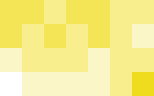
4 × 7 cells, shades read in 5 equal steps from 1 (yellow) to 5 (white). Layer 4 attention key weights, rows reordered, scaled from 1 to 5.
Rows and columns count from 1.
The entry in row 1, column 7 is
3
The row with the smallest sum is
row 1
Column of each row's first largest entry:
3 7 1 1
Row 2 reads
2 3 2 3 2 3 4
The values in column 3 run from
2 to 4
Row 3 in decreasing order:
4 4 3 3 3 3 3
